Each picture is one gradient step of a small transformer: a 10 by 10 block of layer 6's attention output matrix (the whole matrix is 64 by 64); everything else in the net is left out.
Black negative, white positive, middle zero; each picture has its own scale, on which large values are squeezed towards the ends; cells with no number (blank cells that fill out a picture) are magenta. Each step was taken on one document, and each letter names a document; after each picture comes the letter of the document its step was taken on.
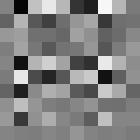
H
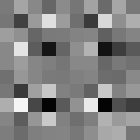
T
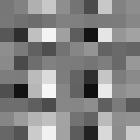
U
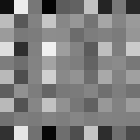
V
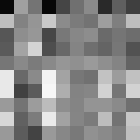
V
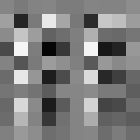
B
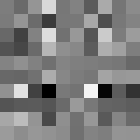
T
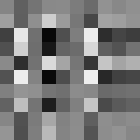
B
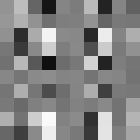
T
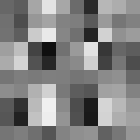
U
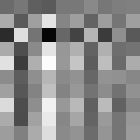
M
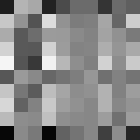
V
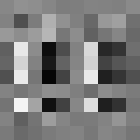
B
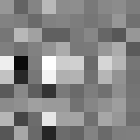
M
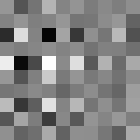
M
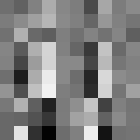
U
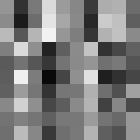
B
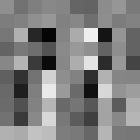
U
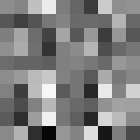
U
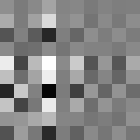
M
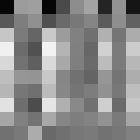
V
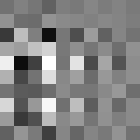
M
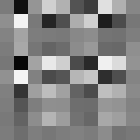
H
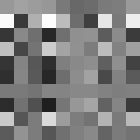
V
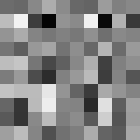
U
